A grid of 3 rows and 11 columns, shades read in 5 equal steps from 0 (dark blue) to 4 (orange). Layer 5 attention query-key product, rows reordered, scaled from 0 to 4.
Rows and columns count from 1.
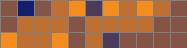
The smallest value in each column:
2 0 2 3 2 1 1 2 2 2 2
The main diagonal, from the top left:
2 3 3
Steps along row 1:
down up up up down up down up down down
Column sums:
8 6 8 10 8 7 8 8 9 7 6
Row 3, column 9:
2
